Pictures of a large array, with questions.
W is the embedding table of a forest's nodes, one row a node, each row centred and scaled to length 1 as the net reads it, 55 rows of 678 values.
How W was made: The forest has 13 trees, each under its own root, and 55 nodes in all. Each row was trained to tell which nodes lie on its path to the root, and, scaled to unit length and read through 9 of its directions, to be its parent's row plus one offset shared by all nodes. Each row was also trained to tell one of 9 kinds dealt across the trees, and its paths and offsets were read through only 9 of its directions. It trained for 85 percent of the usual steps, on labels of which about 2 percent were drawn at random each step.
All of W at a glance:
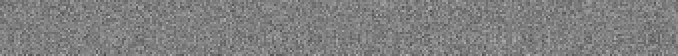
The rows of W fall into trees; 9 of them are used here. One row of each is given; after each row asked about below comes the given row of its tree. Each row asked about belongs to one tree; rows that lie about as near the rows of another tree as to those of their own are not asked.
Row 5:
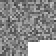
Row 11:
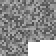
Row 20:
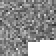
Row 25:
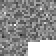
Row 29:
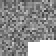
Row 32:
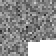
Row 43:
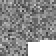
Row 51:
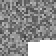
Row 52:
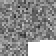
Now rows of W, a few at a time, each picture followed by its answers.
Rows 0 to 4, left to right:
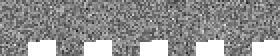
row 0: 32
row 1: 25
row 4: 32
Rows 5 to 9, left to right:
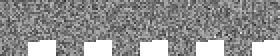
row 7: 52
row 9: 52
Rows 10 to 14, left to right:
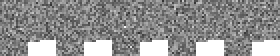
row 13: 51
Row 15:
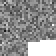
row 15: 32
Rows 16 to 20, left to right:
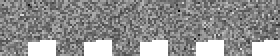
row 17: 20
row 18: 11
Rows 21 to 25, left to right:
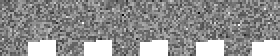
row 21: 29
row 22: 32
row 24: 43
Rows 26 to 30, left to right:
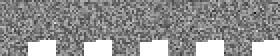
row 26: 51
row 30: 52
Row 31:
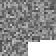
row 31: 32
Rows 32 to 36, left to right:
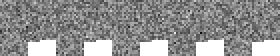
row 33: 52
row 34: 43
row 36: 43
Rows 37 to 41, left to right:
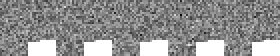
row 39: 51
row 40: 51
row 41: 43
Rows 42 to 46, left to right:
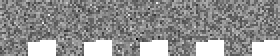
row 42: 20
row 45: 11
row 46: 11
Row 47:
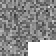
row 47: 11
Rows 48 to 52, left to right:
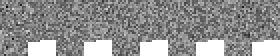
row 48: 52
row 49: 29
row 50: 51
